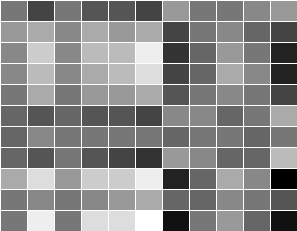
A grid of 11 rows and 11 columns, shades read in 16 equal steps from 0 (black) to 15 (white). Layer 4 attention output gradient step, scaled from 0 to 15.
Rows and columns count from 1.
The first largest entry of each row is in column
7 2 6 6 2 11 2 11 6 6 6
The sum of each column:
81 100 81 95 95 104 57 75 88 76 55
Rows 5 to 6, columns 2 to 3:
10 7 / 5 6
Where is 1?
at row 11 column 7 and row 11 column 11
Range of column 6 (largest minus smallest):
12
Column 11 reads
9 4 2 2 4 10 7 11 0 5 1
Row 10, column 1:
7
